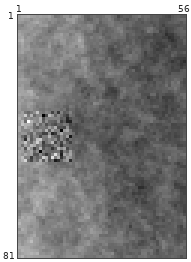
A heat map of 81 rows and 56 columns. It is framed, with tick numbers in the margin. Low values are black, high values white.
Stripes: none. Grain: blotchy. Slope: up to the left. Roughest part: middle left. Odd patch: rougher, in the middle left.
